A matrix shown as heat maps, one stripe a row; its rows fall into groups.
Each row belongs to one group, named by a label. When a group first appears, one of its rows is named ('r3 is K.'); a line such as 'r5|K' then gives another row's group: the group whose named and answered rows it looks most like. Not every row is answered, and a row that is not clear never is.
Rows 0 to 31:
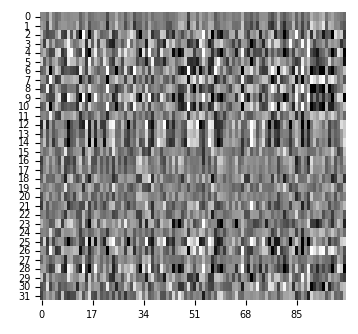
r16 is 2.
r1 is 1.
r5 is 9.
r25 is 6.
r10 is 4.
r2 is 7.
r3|9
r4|7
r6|4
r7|1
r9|7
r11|1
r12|6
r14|6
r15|2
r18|7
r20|2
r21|6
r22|7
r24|1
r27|7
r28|7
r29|9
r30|4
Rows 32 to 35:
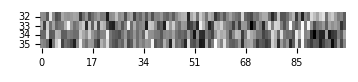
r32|1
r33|9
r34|4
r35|4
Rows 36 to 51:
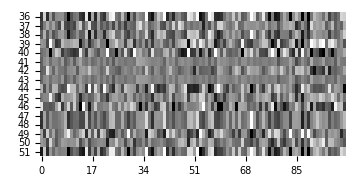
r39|1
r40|4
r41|2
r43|2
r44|9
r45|1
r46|7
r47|6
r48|6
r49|9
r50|1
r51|6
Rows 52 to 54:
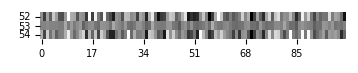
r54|9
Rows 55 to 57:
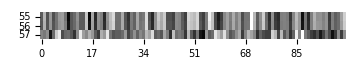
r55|6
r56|6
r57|4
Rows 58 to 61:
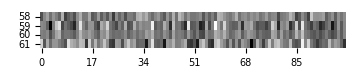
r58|2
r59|4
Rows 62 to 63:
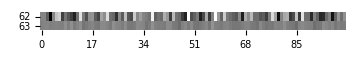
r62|4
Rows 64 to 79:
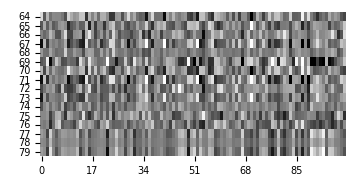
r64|9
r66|2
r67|6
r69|4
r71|6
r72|2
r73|6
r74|2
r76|4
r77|1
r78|1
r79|1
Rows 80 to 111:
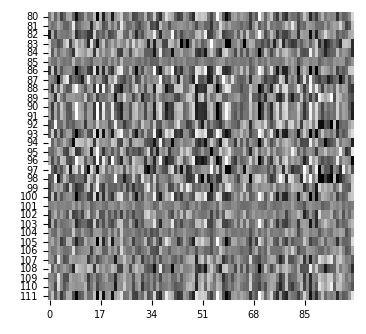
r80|6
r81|2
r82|6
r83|7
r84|9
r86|6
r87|4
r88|9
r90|9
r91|9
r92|4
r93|6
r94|9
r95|2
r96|9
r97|7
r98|4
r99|2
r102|2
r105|6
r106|2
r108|9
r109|1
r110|1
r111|6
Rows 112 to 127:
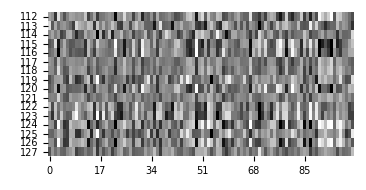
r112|1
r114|6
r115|4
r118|1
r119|2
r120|4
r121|1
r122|9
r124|1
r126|1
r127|6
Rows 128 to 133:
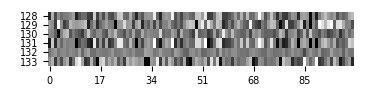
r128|6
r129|1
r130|4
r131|6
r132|2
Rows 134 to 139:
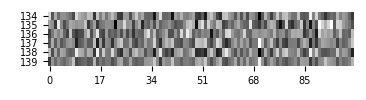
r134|9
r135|1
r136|2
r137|6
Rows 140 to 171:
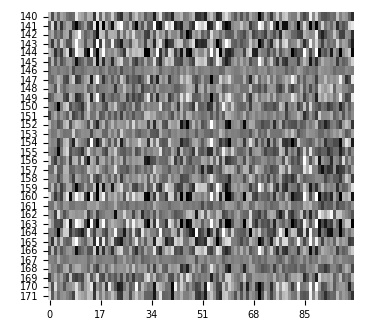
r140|9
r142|7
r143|9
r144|7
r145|6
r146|2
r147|2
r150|4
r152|7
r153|2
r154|7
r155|4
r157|4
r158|7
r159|6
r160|7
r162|1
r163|7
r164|4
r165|9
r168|7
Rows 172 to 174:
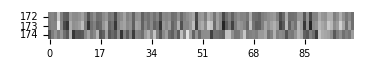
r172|1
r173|1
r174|2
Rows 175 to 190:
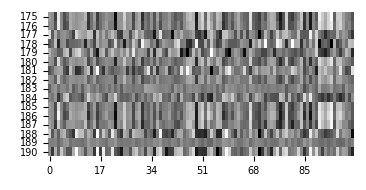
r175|1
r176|1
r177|9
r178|4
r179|7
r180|1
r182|1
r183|2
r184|4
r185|1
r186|1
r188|9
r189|4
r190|9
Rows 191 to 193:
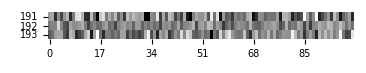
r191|7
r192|1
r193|2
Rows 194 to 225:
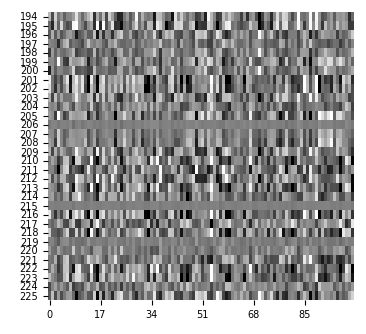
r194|9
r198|6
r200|6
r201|7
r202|7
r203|9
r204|7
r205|1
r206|2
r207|1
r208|1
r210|7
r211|4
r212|9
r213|7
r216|7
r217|2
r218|7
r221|4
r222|7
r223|7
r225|6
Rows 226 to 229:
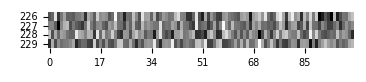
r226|4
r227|4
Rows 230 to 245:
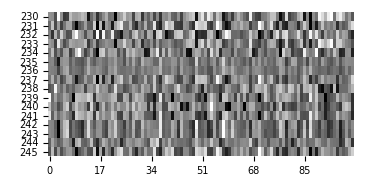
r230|1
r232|9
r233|1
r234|7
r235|4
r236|4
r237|6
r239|9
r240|7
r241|9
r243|4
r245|6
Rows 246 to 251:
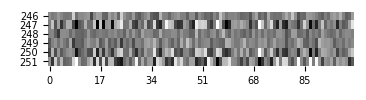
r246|2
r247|6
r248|4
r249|2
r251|9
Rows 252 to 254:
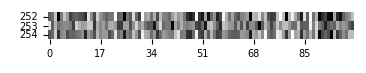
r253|9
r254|4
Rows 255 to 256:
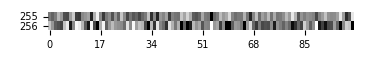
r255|2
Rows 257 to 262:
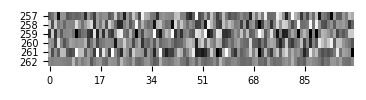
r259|6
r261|9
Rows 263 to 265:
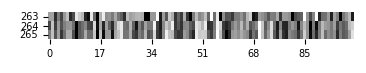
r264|6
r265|6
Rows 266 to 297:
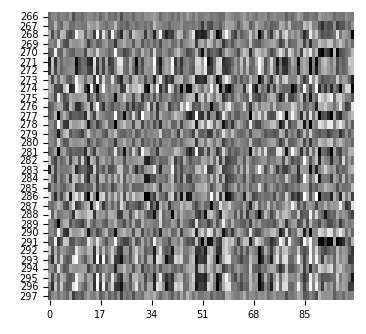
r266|2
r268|9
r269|1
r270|4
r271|6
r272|6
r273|9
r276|2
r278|1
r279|4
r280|1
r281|4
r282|7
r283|6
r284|7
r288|9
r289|4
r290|1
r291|4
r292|9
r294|1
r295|9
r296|9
